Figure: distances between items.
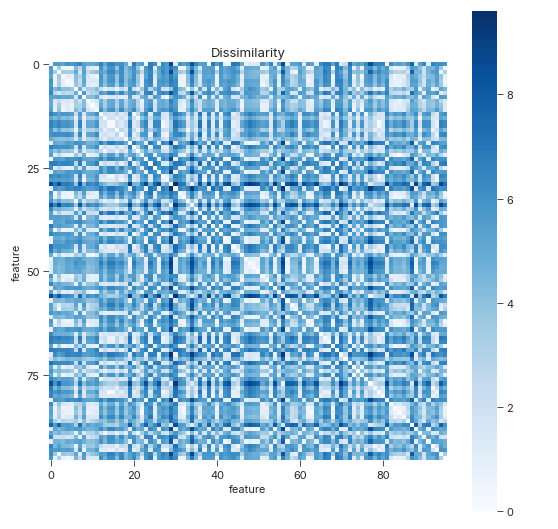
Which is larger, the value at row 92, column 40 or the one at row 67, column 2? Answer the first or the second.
the second
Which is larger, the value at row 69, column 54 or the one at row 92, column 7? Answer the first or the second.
the first
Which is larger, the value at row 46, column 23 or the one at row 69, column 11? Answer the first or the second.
the second
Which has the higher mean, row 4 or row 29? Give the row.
29
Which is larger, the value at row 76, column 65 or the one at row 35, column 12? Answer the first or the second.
the second
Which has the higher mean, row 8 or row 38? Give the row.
38
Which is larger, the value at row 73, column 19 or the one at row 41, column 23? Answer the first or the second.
the second
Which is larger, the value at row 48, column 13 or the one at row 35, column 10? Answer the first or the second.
the first
